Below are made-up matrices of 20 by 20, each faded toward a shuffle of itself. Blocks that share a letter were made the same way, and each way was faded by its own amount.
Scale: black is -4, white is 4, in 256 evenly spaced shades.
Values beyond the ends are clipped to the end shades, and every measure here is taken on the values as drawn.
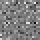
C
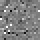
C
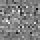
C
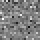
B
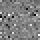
C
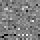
C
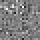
C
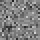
B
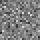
B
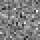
B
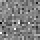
B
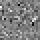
B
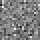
B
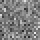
B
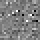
C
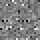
B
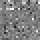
C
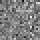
B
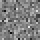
B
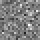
B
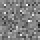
B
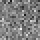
B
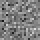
B
